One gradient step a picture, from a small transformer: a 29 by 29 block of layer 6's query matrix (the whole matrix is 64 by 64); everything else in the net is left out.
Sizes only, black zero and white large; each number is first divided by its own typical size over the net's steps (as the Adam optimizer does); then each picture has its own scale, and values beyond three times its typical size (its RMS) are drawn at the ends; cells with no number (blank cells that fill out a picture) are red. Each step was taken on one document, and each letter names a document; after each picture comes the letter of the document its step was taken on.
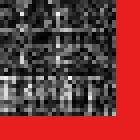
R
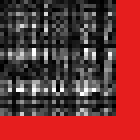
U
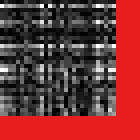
R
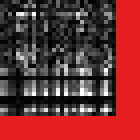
U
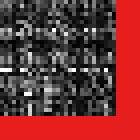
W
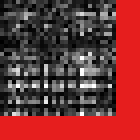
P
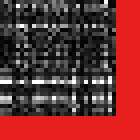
W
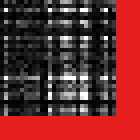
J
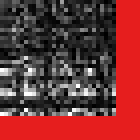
W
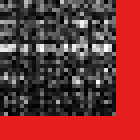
R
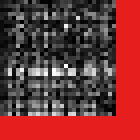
P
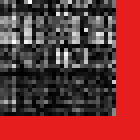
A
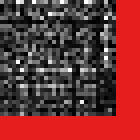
U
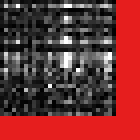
J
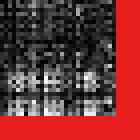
P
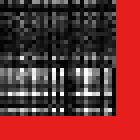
U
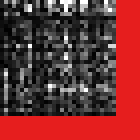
J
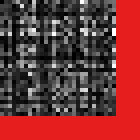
P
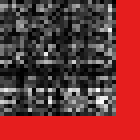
R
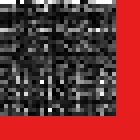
A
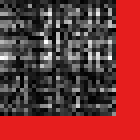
A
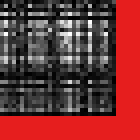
A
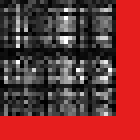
J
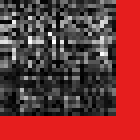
R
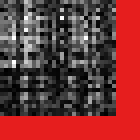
R
